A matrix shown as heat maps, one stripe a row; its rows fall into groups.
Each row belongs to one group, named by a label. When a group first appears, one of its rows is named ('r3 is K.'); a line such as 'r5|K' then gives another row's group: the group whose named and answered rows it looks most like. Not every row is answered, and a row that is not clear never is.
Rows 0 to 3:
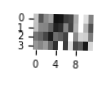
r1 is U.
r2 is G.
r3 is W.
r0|U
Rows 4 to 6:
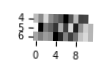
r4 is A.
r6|U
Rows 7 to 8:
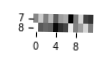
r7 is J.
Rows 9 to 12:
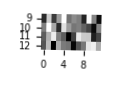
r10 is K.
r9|J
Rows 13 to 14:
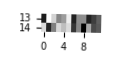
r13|K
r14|W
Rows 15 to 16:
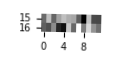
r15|J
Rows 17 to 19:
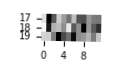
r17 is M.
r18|W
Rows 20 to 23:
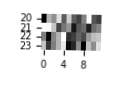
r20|J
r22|M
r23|M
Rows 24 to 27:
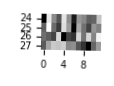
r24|K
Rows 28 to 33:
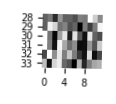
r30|M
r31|M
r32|J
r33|W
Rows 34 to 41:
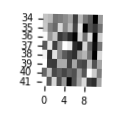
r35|W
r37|K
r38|A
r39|M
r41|A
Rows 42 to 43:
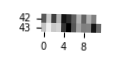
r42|U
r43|A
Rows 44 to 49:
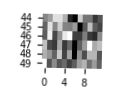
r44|A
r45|J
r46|K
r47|U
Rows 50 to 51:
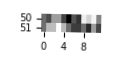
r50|U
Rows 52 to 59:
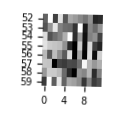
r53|W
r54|W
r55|W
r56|W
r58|A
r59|J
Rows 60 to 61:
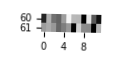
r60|J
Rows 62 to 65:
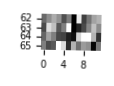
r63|K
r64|G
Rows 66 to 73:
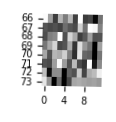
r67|G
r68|J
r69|A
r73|U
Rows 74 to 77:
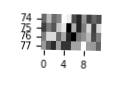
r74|K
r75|M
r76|A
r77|U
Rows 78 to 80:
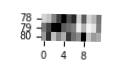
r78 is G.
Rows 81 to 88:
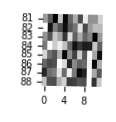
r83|W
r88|M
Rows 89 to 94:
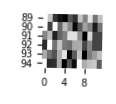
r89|G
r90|A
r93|M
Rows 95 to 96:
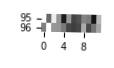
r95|A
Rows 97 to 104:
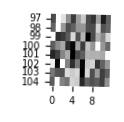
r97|J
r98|J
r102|A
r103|W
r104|K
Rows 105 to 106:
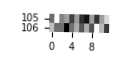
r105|K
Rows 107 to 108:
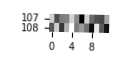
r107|W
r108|J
